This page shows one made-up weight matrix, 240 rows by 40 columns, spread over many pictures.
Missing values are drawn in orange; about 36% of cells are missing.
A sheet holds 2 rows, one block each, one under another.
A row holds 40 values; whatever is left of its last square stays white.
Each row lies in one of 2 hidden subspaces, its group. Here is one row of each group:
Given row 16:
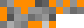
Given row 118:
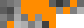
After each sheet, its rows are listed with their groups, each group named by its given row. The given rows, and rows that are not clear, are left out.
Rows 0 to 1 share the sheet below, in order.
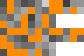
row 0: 118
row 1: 16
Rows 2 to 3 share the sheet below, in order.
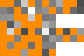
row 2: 118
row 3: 118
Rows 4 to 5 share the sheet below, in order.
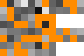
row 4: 16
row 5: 16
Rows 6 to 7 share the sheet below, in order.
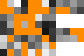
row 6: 118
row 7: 16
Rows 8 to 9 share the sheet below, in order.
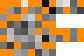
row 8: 118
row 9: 16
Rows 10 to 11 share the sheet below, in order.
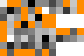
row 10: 16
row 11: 16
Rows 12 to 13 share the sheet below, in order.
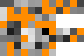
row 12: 16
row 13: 118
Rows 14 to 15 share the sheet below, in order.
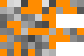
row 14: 118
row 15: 118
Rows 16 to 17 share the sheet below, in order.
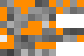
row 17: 16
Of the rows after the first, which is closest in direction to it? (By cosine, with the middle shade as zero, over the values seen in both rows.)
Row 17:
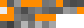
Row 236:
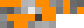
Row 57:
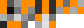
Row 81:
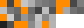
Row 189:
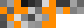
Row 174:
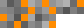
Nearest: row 81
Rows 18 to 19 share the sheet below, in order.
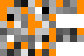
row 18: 16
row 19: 16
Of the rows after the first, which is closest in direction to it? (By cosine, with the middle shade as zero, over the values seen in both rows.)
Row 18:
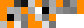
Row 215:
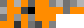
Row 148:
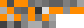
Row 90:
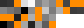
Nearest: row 90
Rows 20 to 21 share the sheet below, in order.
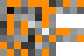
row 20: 16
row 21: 118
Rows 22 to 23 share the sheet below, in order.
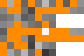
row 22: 118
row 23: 118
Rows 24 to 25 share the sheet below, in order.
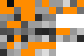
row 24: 118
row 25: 16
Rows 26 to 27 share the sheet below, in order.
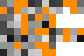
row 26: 118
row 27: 16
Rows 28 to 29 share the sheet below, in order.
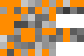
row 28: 118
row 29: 16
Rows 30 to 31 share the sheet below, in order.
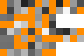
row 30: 118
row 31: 118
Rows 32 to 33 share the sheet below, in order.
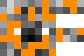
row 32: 118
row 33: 118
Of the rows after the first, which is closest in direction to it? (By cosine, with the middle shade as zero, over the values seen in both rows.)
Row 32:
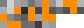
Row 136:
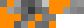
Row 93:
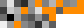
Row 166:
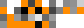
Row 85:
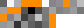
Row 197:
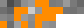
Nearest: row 166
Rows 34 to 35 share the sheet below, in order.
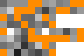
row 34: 16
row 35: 118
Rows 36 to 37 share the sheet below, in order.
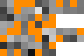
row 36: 16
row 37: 16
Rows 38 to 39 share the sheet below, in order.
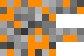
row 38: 16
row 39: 16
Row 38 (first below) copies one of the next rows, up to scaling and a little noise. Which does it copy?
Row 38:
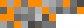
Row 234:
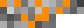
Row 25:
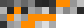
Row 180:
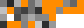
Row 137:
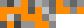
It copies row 234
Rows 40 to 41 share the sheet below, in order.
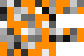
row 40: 16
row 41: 118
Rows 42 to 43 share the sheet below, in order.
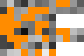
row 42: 16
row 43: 16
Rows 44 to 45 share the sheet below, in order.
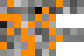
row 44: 16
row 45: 16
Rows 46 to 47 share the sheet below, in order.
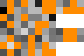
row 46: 16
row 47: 16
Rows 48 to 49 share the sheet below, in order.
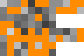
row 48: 16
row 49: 118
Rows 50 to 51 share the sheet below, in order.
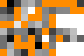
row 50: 118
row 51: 16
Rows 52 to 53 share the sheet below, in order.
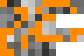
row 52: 118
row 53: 16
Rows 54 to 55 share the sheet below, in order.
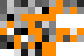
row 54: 16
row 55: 16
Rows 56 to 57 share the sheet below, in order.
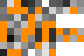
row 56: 118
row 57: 16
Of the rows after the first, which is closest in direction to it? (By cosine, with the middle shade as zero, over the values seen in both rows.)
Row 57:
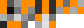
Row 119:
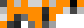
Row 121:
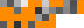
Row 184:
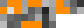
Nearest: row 121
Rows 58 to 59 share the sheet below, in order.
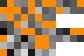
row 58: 16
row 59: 16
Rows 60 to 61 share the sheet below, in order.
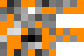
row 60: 118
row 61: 118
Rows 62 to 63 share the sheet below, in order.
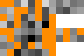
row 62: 16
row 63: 118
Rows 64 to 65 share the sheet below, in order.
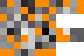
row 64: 118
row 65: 118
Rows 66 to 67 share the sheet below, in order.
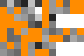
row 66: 16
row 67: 16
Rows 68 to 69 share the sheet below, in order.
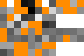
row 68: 118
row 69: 16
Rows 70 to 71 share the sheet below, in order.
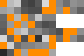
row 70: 118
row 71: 16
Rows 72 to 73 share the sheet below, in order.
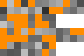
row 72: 16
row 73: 16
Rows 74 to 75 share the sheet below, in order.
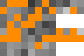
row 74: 118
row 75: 16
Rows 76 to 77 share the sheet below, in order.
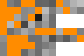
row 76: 16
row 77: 118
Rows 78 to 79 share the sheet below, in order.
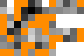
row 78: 118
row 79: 118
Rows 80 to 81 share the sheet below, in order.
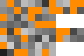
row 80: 118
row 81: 16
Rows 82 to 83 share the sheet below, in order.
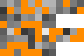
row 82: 16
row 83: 118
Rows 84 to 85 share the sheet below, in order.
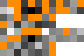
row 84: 118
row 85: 118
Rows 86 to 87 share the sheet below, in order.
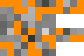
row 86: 118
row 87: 118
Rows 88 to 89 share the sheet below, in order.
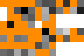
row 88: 16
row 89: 118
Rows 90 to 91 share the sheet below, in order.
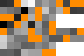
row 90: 16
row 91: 16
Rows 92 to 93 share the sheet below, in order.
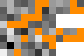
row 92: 16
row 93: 16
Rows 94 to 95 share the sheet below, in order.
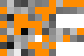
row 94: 16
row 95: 16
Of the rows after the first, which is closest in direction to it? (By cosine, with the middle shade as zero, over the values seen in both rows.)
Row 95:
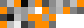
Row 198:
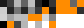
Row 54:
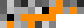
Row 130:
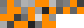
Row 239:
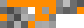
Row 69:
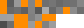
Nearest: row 54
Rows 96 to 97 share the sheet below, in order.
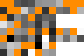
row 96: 16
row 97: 16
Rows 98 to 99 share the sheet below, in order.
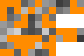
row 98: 118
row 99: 118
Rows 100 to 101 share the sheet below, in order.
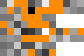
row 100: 118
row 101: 118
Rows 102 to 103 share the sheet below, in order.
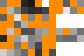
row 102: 118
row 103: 16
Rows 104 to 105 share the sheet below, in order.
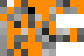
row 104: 118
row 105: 118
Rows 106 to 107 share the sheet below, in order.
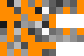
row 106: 16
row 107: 118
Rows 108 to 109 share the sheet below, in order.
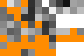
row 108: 118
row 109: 118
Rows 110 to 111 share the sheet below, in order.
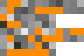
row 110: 16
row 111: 16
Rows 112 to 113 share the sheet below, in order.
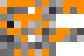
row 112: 118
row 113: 118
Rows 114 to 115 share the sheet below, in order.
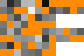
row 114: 118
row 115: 16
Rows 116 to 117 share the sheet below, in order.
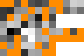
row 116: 16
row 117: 118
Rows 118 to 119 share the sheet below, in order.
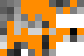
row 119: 16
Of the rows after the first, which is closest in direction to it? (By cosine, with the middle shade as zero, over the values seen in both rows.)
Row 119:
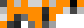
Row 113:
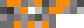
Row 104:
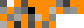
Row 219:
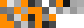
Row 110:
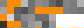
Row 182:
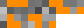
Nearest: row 104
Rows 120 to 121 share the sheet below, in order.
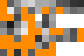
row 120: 16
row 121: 16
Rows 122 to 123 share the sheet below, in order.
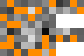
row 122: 118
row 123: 118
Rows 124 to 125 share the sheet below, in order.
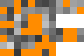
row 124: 16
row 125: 16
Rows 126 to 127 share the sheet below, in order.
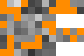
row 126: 118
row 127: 16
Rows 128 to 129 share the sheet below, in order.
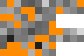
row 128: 118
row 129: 16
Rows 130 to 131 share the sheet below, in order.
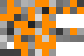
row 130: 16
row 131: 16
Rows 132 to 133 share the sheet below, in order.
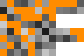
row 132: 16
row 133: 118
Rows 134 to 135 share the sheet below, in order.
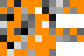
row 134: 16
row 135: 16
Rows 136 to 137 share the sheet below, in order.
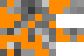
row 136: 118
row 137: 16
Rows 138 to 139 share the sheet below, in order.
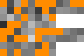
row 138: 16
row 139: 118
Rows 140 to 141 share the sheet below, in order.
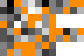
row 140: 118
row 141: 118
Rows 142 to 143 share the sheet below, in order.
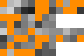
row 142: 118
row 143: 16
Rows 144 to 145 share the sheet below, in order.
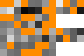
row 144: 118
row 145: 16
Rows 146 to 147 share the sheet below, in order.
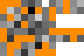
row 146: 118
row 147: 16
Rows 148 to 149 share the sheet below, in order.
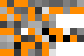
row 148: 16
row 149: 118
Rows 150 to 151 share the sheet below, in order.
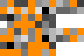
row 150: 16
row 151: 16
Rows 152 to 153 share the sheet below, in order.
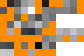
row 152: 118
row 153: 16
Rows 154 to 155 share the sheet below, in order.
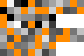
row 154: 16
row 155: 16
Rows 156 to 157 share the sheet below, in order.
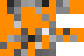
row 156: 118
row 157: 118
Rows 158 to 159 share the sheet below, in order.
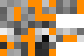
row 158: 16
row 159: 16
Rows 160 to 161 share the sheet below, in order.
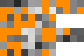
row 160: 118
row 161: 118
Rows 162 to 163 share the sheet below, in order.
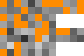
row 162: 16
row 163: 16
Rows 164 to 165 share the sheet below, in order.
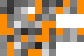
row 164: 118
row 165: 16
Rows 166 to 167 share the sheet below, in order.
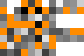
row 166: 118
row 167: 16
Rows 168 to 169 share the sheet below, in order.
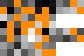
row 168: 16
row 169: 118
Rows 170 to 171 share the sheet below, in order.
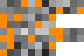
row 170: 118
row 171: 16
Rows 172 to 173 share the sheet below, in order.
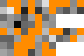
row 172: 118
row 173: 118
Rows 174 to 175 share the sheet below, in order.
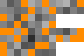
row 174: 118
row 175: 118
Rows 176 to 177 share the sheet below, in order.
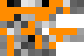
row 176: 118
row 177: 118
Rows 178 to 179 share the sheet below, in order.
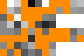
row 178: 118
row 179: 118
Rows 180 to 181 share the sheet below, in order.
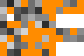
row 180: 16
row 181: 16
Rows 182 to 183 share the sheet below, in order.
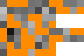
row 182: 16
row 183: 118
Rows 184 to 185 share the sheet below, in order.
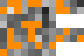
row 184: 16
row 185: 16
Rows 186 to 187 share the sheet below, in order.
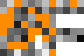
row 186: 118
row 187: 16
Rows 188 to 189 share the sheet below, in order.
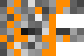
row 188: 16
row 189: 118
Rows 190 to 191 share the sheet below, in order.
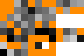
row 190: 118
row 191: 16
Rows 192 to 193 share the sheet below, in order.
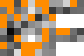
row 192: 118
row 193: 118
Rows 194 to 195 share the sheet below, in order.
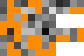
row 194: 118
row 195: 118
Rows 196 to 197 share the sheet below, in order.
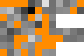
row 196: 118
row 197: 118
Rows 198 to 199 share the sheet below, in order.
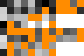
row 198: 16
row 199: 16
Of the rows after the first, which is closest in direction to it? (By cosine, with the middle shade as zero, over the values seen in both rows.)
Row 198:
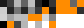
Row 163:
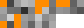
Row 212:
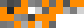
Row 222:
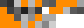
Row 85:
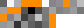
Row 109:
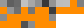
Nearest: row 222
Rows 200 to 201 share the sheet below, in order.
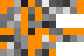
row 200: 118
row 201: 16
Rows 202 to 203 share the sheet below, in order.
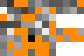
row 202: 16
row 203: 118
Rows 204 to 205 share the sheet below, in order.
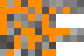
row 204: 16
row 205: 16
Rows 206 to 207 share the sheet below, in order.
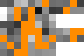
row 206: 16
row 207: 118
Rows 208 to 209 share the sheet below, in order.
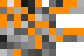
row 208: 118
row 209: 16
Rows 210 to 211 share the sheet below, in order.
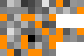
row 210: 118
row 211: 118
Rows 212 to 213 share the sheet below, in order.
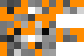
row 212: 118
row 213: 118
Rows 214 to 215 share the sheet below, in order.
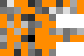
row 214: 118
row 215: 118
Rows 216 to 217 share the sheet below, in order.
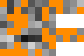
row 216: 16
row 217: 118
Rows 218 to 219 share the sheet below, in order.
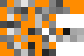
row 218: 16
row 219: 118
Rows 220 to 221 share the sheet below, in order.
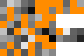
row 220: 118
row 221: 118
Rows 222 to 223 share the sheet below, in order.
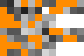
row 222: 16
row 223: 118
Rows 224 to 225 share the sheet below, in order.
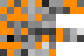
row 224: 118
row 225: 16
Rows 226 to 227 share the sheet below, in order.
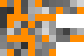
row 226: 16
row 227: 118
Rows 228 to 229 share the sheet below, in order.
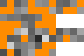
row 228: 118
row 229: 16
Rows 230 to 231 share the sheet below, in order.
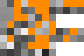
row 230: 118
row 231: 16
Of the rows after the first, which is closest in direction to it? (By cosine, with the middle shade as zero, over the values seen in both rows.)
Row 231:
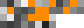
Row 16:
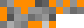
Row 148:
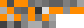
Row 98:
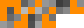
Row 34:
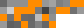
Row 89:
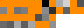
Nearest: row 148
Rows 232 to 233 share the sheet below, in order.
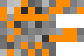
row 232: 118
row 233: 16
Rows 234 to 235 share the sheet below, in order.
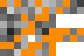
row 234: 16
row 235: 118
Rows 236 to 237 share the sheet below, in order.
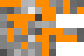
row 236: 118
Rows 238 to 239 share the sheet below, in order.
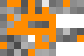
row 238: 118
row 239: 118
